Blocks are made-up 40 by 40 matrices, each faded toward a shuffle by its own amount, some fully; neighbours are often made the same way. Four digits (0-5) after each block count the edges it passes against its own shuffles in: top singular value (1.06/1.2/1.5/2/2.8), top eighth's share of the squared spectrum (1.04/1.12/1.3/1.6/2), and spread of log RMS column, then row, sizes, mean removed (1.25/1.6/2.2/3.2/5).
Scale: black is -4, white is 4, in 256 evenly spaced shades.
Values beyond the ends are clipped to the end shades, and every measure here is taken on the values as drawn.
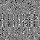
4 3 2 1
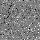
1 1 0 0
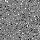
2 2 0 0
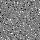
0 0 0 0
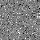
2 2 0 0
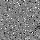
1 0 0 0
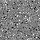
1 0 0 0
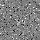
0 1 0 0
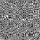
4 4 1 2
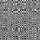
4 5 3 3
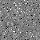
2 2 0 0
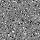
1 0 0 0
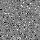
2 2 0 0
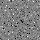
0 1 0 0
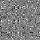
3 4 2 2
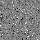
1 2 1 0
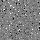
1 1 0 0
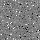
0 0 0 0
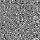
3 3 2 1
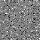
3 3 0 1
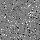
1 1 0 0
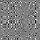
4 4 2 2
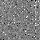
3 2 1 0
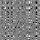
4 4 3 2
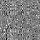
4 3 2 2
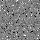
1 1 0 0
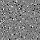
3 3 1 1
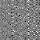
4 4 2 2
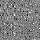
3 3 1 0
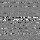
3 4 0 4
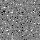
1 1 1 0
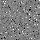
0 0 0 0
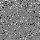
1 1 0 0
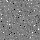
0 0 0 0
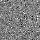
2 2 1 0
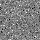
0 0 0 0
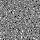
0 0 0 0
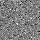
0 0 0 0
